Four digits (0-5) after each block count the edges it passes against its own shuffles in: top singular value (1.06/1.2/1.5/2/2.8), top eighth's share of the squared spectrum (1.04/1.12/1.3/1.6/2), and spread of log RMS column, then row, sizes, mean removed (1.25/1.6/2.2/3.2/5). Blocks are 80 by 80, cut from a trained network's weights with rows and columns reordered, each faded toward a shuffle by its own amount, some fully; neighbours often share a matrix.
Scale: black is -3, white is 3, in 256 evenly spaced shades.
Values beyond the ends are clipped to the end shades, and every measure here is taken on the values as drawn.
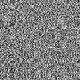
4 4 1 2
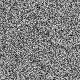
0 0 0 0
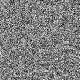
3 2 0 0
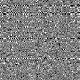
4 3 1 3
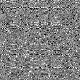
4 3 0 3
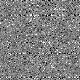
4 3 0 2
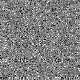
3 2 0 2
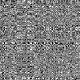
4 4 2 3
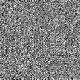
4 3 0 2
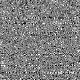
4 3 0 2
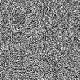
3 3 1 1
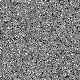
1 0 0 0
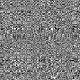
4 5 2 3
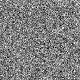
3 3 0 1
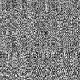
4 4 1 2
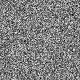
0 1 0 0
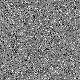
2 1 0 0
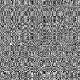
5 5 3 3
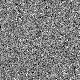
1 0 0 0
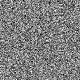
2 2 0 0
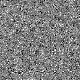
3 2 1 1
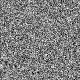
2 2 0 0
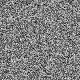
0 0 0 0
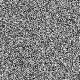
2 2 0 0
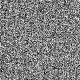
0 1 0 0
